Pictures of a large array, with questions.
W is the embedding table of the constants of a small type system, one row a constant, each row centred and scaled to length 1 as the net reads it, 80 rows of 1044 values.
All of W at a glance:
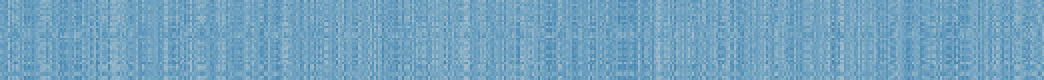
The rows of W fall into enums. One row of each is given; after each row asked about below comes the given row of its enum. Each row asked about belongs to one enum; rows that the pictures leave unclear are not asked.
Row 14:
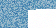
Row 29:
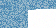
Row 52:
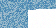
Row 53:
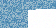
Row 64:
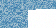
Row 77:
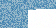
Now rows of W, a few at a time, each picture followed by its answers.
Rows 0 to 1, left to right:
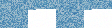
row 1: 64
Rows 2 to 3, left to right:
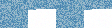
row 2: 77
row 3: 29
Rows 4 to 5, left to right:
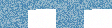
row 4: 14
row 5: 77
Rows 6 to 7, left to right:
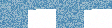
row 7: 53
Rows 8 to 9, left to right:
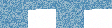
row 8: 53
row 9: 52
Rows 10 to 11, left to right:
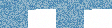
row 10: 29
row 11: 77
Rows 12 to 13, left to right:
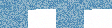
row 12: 29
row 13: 77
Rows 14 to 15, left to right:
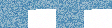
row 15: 53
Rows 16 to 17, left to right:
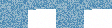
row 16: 77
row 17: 77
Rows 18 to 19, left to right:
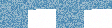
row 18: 77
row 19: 53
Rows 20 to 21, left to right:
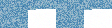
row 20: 14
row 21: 77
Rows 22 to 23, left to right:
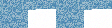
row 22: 53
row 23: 53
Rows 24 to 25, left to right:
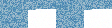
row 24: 53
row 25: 29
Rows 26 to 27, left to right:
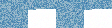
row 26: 77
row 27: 52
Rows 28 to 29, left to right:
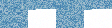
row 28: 64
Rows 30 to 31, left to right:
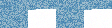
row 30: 29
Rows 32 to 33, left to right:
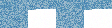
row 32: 29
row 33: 52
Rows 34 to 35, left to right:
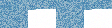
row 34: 29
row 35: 52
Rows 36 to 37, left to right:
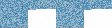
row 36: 14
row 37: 52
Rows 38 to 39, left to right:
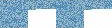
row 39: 29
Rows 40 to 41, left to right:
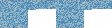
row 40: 52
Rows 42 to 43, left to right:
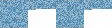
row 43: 77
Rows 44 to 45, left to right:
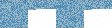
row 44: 77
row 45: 29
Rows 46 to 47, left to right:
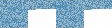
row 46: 53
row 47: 29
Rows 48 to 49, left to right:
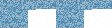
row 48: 53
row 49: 53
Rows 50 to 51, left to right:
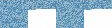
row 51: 52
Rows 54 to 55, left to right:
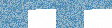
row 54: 53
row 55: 29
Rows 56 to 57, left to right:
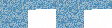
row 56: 53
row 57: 53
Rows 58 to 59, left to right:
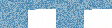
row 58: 52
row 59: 77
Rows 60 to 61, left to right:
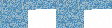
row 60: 53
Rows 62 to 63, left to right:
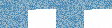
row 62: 29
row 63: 29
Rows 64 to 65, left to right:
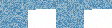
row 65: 77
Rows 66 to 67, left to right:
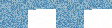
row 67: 77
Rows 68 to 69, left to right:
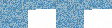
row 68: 53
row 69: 77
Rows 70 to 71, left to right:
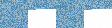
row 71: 29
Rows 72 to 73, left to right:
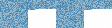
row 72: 52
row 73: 29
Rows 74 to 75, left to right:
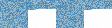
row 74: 52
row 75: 29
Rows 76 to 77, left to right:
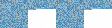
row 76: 77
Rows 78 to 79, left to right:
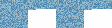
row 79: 53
